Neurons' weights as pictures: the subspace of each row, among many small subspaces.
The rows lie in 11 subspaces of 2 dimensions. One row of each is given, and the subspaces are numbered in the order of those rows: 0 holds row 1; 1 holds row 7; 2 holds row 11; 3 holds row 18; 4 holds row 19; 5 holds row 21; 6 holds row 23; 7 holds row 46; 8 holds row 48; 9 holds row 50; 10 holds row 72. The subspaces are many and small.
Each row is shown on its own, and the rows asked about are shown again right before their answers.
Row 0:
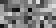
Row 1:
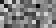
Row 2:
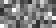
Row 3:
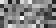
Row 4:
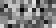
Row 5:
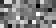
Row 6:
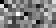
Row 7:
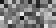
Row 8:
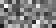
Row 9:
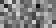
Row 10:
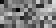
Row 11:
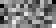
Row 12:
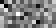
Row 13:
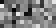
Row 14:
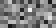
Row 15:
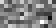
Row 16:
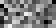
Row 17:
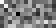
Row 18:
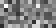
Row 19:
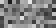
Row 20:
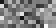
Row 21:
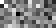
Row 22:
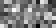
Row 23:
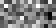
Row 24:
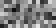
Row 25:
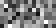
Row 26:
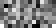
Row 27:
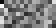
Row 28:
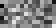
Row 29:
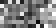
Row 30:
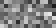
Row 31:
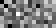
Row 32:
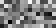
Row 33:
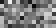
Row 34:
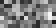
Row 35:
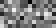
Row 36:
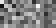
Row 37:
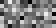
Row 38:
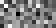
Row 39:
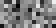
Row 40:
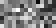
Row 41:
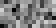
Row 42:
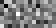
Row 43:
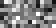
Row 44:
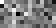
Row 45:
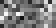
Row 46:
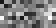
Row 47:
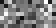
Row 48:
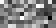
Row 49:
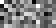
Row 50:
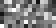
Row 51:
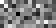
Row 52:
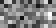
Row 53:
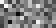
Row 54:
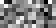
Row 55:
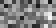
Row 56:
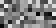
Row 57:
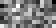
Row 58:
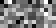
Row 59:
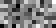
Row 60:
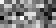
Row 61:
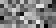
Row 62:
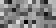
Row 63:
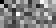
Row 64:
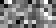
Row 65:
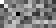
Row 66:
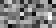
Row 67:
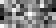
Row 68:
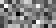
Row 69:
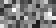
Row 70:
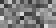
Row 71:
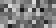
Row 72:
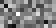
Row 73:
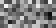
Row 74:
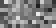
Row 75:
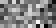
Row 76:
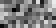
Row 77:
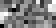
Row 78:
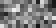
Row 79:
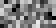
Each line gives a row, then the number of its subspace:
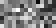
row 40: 8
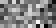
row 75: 4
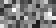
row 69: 7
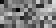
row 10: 8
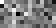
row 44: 5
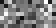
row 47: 9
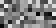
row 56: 1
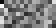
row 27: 2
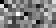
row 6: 3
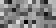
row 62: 9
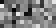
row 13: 5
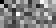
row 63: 5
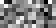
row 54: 9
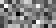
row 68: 3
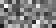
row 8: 3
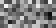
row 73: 6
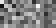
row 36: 0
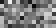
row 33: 4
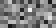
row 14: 8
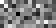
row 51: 10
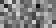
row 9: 0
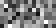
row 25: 10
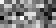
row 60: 7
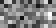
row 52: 6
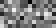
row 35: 4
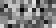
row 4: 10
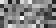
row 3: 4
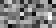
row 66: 8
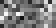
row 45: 9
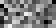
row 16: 2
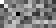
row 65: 10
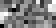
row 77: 9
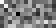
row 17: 10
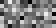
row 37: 4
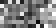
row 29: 4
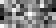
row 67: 7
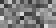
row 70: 1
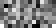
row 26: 3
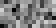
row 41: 7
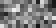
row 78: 6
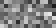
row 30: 1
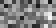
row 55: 6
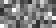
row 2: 7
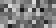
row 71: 10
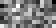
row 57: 0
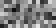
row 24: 6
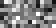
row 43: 2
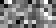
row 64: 9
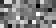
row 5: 2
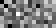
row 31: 5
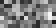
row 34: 7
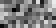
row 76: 6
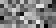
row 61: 1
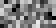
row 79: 7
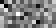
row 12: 3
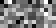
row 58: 9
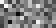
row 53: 3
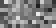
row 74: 2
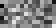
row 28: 2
